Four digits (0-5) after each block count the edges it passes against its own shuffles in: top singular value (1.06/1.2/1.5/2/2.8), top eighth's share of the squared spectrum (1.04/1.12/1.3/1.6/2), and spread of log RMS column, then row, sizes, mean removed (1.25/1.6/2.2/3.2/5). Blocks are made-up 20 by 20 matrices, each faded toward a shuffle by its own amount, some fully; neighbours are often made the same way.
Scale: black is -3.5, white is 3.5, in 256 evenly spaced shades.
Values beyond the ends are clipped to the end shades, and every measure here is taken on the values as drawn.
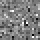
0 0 0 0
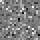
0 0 0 0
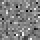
1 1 0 0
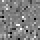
0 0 0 0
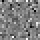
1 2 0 0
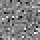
0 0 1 0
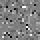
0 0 0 0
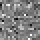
2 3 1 1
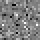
2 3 0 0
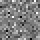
1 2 0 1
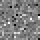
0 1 0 0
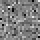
0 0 0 0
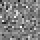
0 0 0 0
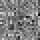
2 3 1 1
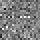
2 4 1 1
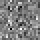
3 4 2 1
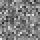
1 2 0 0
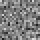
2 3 0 0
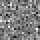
1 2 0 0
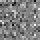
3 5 2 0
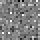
0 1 0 1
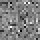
2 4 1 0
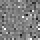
2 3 1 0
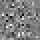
3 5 2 1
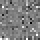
2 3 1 0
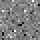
1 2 0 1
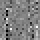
3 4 2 1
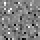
0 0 0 1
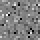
2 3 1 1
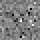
2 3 0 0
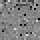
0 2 0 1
